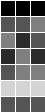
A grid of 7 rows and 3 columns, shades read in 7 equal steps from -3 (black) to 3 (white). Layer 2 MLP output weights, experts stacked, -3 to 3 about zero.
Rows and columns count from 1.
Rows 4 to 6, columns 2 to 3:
0 -2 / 0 0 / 2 2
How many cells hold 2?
3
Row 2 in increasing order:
-1 -1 0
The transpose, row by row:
-3 -1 0 -2 -1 2 -1 / -3 -1 -2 0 0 2 -1 / -3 0 -1 -2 0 2 -1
